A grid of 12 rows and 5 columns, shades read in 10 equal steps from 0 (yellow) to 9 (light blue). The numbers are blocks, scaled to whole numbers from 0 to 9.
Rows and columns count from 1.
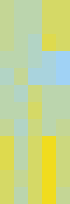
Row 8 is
5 7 4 6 5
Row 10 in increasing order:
0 2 3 4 6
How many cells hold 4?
5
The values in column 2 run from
5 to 7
